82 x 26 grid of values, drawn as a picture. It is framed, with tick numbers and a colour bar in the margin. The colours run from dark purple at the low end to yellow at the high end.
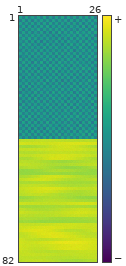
It is made of 2 by 1 panels. Panel 1,1: middling, checkered. Panel 2,1: very high, streaked across, faint in contrast.
